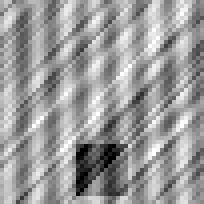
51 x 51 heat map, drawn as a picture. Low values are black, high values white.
Ninth with the lowest average: bottom middle. Odd patch: lower, in the bottom middle. Stripes: upright, repeating 7 times. Slope: none.
